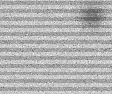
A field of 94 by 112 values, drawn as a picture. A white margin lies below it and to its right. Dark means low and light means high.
Horizontal stripes repeat 12 times down the table. The ninth with the lowest average is the top right. One dip sinks in the top right. On average the colour sits 70% of the way up the scale.
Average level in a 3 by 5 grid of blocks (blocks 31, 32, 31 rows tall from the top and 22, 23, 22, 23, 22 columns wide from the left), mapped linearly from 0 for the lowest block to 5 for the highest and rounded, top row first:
5 5 5 2 0 / 5 5 5 5 5 / 5 5 5 5 5
